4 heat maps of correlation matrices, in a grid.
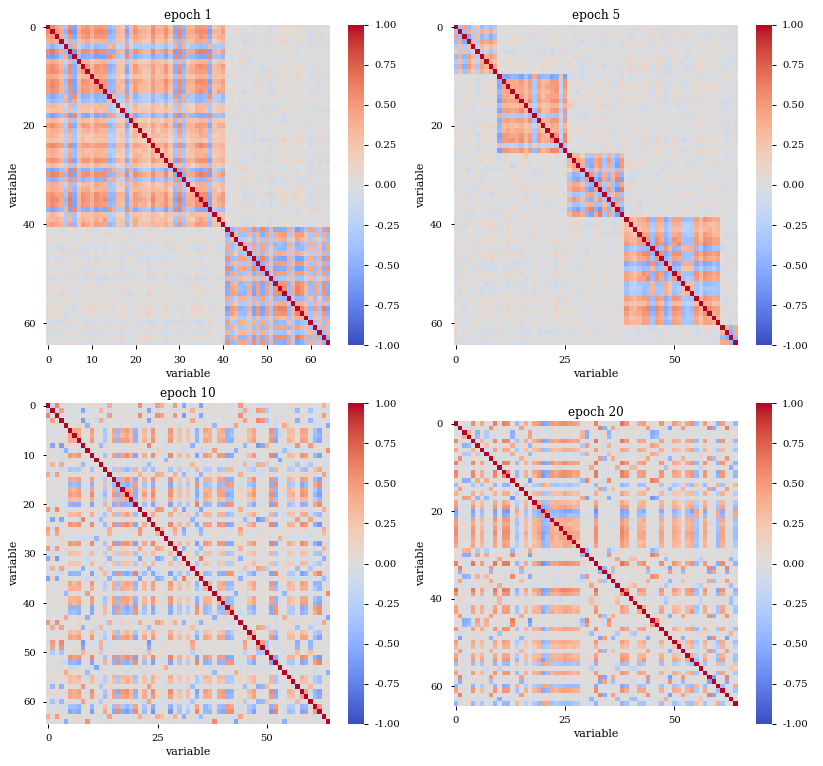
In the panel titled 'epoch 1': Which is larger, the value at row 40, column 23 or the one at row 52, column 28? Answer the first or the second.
the first
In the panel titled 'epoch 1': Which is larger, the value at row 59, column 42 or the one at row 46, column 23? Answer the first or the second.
the first
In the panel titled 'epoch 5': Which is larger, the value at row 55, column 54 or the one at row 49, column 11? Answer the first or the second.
the second
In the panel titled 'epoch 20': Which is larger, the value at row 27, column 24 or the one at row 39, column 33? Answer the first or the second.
the first
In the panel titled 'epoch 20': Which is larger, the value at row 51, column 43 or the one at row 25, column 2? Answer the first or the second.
the first
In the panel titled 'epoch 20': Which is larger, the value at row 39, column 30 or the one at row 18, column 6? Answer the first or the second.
the second
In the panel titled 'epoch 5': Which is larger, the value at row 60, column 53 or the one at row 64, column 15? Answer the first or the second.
the second
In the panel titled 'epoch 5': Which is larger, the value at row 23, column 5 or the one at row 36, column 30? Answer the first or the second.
the second
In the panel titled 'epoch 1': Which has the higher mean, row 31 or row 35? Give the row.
35
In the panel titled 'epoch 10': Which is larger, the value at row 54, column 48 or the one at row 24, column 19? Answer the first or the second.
the second
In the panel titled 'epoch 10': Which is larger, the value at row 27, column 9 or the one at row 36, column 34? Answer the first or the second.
the first
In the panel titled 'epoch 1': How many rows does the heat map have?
65
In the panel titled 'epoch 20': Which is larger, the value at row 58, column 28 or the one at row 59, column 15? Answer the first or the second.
the first
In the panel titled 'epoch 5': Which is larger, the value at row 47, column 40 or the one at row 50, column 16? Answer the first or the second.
the first
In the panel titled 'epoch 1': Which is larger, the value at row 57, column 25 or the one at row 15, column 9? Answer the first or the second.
the first
